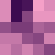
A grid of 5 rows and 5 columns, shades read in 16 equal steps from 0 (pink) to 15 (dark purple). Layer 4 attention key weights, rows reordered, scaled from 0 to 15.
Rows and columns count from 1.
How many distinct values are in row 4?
4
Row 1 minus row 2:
0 0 5 -1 1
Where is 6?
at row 3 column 4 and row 5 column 4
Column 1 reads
2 2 8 4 3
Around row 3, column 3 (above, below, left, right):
9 8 10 6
